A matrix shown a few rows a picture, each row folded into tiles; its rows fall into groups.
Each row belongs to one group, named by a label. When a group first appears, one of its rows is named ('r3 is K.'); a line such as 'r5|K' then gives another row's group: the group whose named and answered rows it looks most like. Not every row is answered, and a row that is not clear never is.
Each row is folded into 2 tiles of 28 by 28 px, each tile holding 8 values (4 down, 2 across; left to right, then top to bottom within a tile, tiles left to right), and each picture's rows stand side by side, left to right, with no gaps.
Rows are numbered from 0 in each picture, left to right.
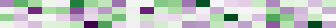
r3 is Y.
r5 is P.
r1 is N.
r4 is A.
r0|N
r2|N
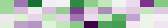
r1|N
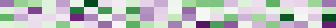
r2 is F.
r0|N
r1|A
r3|N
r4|N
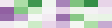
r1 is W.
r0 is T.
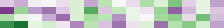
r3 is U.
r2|W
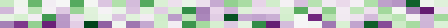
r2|Y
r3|F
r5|A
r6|A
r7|N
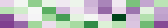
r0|W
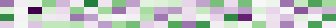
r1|A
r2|U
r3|P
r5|W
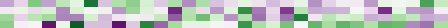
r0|A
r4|F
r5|F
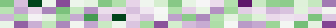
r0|Y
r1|N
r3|Y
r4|Y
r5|U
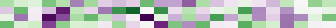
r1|U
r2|A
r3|A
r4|F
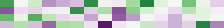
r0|U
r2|T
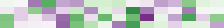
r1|W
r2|F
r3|W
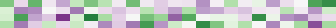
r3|F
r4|U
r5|N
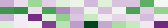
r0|A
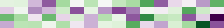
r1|Y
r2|U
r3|P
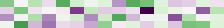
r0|U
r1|Y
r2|N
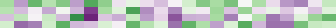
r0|Y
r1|Y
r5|W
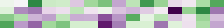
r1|P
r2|W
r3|T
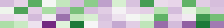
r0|A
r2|W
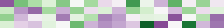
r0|N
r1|U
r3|U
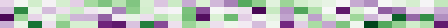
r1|P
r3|F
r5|T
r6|F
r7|P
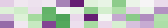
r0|W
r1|A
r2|Y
